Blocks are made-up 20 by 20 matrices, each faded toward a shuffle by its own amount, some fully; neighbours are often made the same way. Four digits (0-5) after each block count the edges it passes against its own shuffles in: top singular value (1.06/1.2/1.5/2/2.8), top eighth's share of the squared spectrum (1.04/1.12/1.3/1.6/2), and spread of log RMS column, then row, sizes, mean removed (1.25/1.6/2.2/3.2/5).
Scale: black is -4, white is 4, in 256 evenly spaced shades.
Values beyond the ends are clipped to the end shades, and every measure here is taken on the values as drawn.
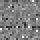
1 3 0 2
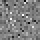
0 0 0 0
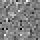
0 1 0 0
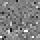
1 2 0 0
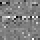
2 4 0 2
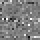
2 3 0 2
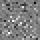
2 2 0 0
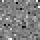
0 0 0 0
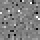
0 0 0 0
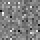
2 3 1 0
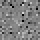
2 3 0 1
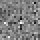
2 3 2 1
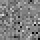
0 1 0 0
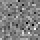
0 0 0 0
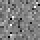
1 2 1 0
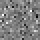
0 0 0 0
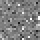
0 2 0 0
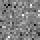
0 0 0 1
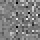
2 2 2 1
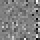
2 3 2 0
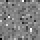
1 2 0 0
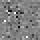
1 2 1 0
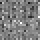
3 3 0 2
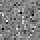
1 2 0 0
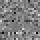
1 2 0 2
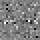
1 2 0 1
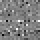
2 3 0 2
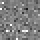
2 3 0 1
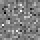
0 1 0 0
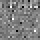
2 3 0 1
